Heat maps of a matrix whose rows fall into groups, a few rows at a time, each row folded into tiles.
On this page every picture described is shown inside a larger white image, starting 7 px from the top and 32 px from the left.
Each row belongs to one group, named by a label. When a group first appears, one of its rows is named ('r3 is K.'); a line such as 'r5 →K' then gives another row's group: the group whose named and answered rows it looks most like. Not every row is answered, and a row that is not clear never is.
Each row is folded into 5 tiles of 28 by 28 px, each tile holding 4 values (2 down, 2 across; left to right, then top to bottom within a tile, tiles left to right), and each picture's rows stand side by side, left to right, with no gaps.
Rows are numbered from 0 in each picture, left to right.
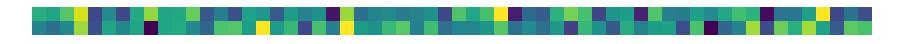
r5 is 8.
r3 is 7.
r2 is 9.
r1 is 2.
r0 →7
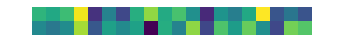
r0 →7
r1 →8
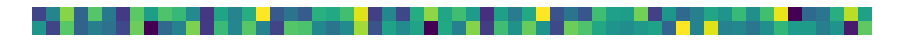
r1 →8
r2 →7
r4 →2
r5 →7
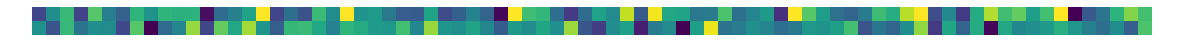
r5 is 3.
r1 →8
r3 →3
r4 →3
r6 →7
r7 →7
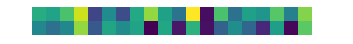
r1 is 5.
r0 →7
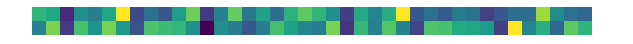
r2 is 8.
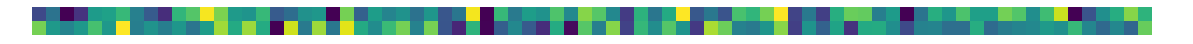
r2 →9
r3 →5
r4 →8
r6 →5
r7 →7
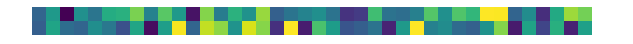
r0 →5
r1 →9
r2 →5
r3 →7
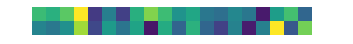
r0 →7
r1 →5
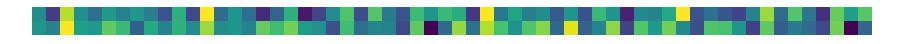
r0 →9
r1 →9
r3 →9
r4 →8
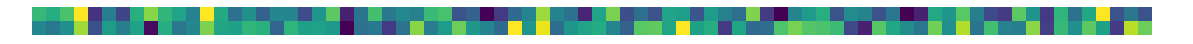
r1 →9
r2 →5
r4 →2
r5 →2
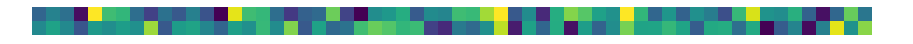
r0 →3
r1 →3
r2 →2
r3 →7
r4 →9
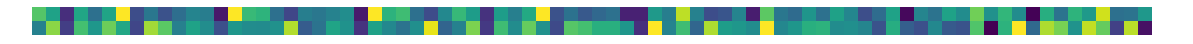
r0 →8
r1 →3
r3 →8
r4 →3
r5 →9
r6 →5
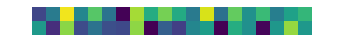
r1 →3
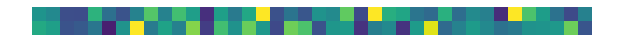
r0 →5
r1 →8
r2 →3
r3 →3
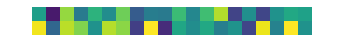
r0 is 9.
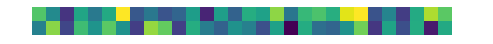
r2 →7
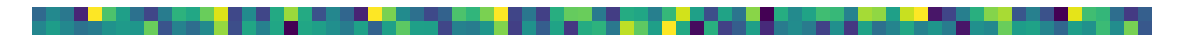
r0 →3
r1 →7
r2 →3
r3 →7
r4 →9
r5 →5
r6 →7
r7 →3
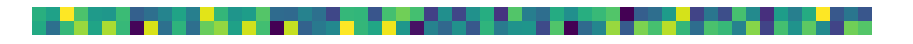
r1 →9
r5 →8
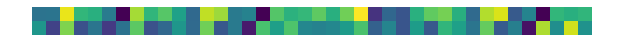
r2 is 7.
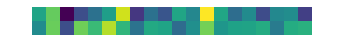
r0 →8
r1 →9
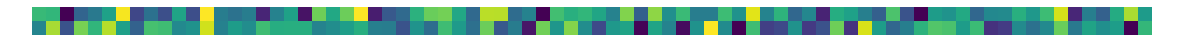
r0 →8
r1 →9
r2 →7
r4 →3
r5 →5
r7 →7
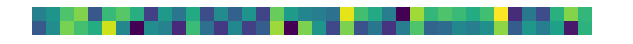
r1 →5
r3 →7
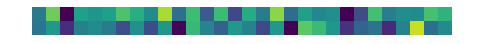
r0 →5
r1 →5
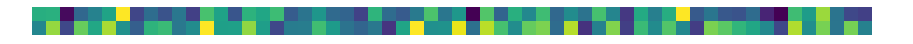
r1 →9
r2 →5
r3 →9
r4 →8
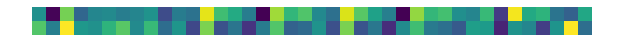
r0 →9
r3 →3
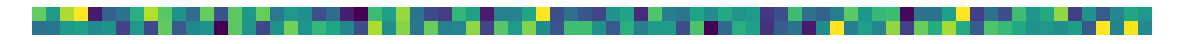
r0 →7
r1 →3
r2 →3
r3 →8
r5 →5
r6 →8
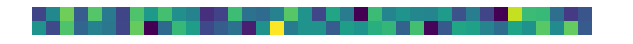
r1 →5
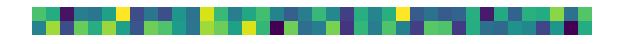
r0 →8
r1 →9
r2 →8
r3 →5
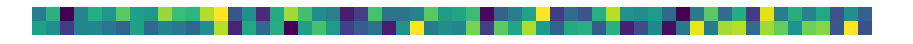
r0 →5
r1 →7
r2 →5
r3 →8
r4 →5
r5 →9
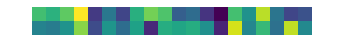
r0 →7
